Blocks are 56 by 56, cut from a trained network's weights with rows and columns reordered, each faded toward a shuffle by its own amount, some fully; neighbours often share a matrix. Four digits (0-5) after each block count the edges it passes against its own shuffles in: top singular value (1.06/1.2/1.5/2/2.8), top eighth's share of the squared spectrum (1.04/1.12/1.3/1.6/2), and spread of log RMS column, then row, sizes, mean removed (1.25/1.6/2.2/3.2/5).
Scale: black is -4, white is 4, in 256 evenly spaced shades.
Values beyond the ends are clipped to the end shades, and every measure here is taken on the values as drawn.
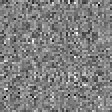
3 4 2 2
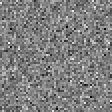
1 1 0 0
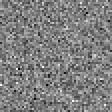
0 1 0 0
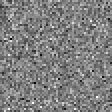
1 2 0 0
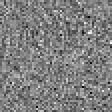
3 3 1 1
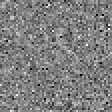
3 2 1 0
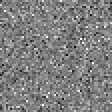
1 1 0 0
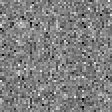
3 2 1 0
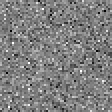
1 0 0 0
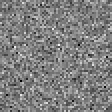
0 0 0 0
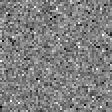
0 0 0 0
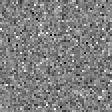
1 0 0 0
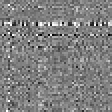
4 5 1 3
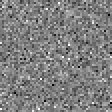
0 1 0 0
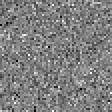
0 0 0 0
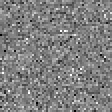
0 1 0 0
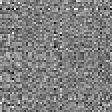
4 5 2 2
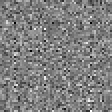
3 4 2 2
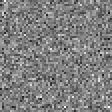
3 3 0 1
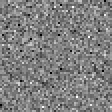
1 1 0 0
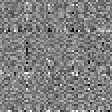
4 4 2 2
